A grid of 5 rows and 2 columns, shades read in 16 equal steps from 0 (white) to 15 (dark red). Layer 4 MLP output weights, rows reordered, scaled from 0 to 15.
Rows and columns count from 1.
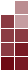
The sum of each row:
7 18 24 26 29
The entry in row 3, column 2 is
12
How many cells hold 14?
2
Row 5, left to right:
15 14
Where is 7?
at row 1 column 2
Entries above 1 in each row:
1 2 2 2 2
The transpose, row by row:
0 12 12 12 15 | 7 6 12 14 14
